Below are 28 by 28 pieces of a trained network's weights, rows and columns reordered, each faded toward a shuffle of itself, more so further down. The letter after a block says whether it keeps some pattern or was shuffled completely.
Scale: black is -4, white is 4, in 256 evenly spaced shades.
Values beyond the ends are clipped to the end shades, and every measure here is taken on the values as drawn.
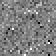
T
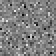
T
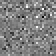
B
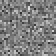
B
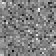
T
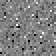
T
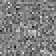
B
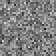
T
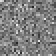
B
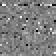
B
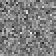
B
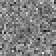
T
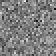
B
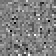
T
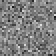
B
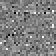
B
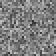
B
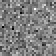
T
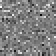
B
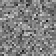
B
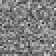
B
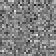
B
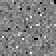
T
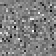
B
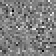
B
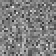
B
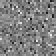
T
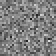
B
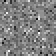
T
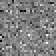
B
